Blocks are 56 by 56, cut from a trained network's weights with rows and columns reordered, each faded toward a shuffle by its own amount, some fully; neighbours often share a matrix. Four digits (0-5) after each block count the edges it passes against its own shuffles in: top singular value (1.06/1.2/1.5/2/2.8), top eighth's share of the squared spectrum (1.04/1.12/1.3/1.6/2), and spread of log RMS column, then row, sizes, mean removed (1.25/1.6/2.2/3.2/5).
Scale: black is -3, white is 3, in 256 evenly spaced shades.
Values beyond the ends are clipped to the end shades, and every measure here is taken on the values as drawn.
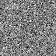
0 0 0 0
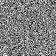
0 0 0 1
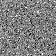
0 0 0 0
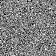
0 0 0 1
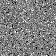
0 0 0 0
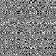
4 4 1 3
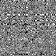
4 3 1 3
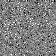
1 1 0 0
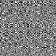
4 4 1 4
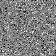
1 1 0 0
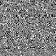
3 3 0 2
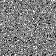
2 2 0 1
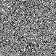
1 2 0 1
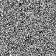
0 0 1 0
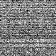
4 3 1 1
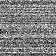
4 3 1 2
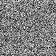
0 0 0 0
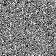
0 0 0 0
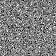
0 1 0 0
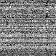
4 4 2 1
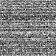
4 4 1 1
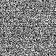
1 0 0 0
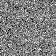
0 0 0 0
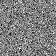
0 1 0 0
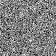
1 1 0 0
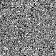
1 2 0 1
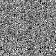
2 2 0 1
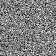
1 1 0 0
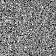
2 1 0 0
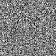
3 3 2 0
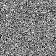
1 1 0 0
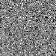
2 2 1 2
